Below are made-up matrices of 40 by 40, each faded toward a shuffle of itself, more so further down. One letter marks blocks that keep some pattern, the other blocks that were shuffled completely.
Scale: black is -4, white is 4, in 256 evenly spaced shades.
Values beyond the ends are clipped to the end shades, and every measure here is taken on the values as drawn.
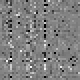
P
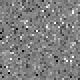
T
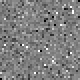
T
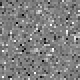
T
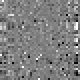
P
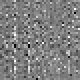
P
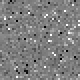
T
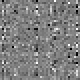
P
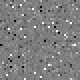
T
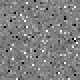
T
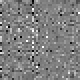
P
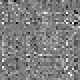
P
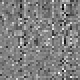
P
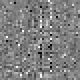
P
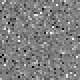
T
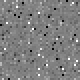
T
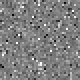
T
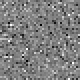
T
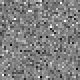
T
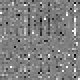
P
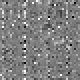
P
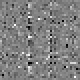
P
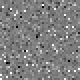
T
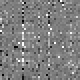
P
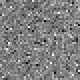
T
